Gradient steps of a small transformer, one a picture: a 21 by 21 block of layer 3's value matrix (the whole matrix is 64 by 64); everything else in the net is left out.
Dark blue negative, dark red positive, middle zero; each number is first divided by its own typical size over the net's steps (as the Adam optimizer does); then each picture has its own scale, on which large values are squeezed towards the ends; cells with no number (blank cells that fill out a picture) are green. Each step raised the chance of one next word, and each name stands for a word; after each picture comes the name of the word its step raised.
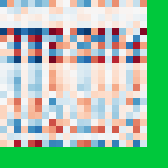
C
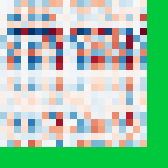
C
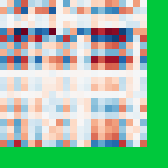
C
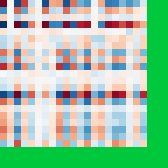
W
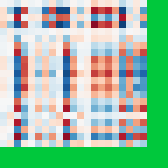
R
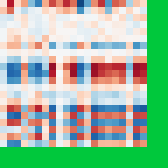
R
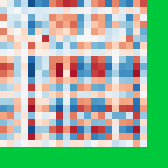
R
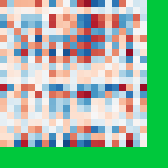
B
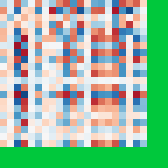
B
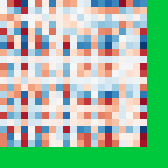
B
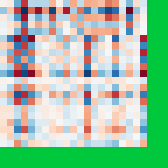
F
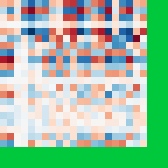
C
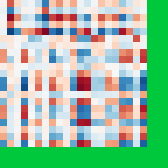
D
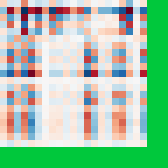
F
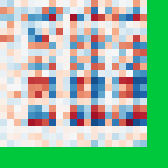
D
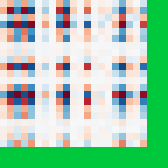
W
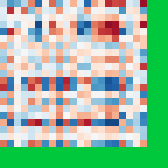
D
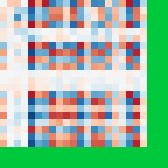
B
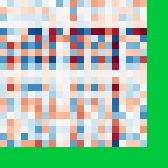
C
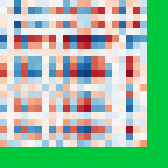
R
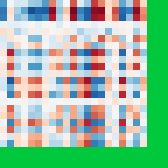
D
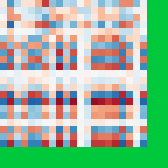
B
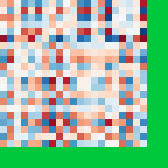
D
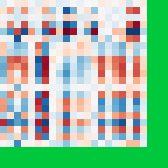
R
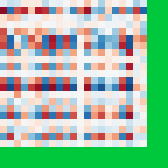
D
